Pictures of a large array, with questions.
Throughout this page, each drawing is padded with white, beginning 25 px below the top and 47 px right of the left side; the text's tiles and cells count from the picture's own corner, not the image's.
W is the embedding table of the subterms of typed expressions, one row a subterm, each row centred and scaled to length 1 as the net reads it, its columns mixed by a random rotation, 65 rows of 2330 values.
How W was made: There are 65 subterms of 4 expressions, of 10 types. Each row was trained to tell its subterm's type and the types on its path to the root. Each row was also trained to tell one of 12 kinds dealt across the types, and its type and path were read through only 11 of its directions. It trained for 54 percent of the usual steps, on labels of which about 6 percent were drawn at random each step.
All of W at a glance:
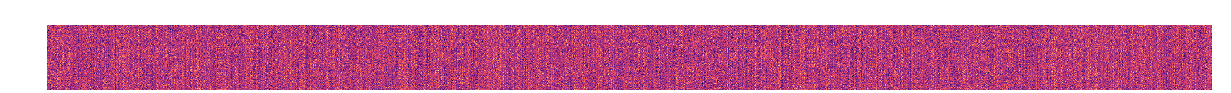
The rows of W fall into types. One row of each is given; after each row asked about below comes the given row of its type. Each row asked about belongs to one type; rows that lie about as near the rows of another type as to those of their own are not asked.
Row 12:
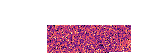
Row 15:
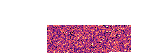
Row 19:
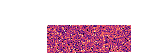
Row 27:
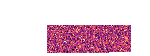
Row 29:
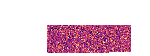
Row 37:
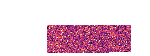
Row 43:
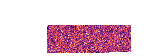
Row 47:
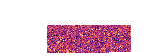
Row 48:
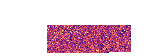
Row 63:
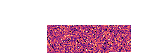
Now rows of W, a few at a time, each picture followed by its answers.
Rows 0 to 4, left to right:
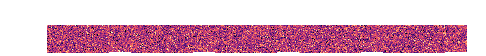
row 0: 15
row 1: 12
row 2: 15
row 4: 47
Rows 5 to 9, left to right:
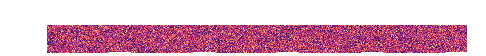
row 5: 47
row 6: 27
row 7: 29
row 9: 27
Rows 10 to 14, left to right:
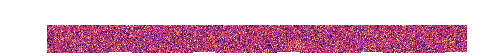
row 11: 29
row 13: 12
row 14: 48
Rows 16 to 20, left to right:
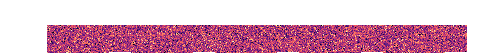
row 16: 15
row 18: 29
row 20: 15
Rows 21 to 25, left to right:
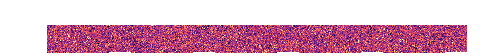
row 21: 43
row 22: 48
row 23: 12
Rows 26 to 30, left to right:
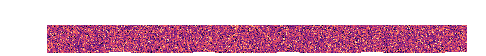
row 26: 12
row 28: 48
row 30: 29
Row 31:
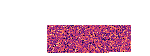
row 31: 29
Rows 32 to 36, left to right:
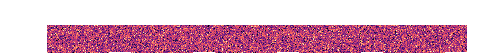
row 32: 37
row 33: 48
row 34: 15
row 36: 29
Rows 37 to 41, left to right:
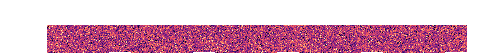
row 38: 27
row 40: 37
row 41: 27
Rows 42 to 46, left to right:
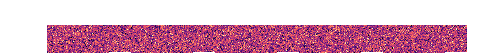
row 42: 48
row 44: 63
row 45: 48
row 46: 48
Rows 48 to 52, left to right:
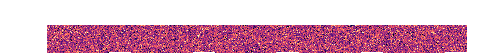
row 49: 43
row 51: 27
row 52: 47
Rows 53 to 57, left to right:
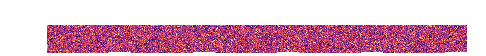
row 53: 47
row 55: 37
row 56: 12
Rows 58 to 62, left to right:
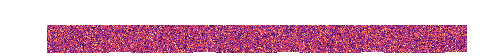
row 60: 29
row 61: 12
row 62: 15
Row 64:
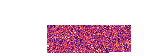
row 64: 12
